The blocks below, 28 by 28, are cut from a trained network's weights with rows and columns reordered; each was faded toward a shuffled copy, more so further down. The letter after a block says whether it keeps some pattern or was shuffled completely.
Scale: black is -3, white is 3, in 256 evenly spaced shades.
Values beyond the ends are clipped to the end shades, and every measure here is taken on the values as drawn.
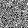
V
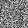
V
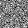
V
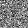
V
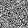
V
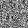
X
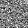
X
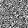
V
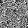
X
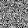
X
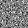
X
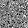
V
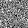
V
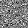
X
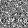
X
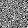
X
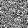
V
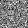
V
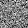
V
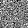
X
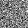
V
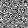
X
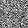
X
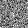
V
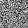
V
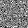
X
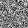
V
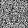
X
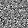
X
